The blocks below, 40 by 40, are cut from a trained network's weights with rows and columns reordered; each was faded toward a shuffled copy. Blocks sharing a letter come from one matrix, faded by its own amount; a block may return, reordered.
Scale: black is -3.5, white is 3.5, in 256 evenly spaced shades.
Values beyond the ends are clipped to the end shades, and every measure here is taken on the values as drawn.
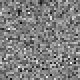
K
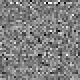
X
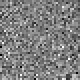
K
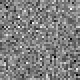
K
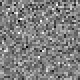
K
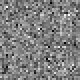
K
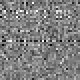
X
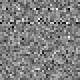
X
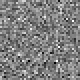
K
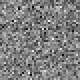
K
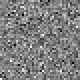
K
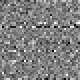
X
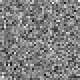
K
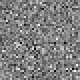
K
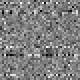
X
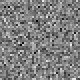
K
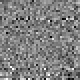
X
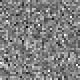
K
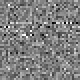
X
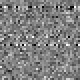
X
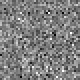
K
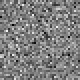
K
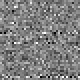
X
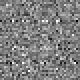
X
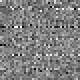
X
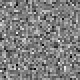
K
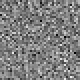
K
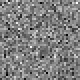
K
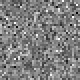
K
